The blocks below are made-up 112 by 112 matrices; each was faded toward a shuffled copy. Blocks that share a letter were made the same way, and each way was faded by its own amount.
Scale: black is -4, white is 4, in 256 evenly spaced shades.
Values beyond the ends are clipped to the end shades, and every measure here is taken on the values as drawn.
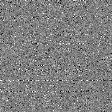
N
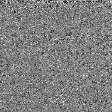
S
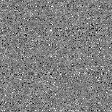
N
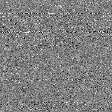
S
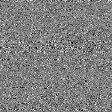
S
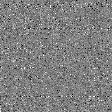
N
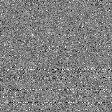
S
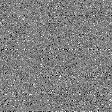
N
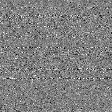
S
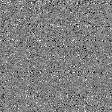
N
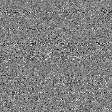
S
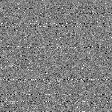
S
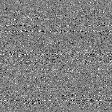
S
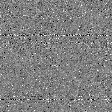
N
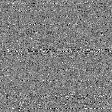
S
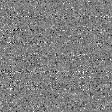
N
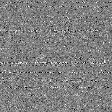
S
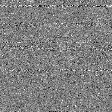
S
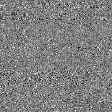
S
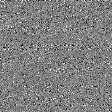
N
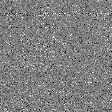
N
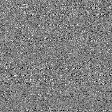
S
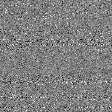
S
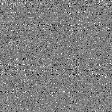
N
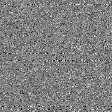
S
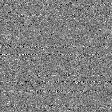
S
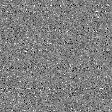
N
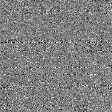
S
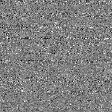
S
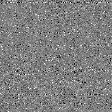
N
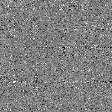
N
